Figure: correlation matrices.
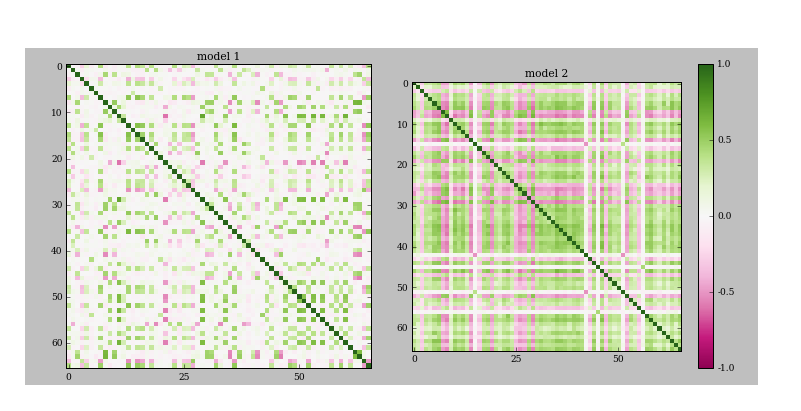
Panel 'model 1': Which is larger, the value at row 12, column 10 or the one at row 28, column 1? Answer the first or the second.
the second
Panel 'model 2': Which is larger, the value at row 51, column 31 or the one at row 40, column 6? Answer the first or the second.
the second
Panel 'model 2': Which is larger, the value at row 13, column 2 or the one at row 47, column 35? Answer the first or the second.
the first
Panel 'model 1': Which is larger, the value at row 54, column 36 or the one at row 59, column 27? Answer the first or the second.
the first
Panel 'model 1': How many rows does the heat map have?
66
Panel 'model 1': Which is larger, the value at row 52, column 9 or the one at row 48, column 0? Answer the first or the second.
the second
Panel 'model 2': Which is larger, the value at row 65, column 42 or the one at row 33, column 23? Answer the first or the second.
the second
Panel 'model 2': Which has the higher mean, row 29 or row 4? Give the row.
4
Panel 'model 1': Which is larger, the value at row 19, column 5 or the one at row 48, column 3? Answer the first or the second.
the first
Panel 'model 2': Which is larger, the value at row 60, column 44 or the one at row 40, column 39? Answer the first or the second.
the second
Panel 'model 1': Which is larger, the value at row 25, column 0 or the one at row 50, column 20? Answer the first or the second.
the first
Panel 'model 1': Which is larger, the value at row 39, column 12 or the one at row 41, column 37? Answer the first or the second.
the first
